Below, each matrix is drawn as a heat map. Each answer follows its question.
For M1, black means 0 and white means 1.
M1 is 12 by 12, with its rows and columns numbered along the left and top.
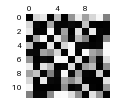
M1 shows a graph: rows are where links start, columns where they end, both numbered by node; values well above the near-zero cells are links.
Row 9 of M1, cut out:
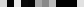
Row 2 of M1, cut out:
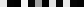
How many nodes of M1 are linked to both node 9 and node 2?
3
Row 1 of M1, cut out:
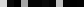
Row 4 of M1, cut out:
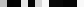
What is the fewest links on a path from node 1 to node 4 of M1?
2
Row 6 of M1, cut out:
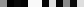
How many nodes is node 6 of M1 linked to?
6
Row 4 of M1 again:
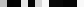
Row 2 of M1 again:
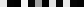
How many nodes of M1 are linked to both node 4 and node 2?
3
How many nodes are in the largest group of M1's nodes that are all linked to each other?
5
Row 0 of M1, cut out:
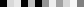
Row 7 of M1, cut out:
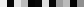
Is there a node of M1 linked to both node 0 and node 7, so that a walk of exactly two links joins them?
yes
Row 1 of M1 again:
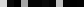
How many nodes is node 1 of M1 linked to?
3
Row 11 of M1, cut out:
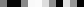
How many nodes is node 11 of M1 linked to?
8
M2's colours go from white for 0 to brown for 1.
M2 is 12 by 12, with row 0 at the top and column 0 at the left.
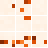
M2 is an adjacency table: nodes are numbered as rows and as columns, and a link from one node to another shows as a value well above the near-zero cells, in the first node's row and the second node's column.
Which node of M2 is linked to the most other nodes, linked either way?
node 10
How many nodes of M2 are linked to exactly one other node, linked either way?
1
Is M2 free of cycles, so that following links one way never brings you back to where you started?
yes
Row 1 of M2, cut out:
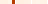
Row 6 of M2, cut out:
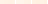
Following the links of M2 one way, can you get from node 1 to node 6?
no
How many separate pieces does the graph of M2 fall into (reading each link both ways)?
1
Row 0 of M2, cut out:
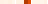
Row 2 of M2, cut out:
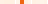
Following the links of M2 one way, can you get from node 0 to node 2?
no
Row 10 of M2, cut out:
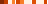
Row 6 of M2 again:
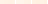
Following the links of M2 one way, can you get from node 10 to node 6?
yes
